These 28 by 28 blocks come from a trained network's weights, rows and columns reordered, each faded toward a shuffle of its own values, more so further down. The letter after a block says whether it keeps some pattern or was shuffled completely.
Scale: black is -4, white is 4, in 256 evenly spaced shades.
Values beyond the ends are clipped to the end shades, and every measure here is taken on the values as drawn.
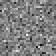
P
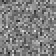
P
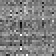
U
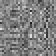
U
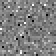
P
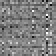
U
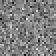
P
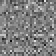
U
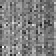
U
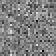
U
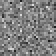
P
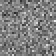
P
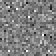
P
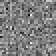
U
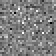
P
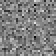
U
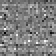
U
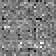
U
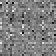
U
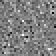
P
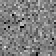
P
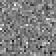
P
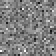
P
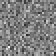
U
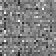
U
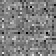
U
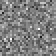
P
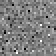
P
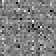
U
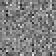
U
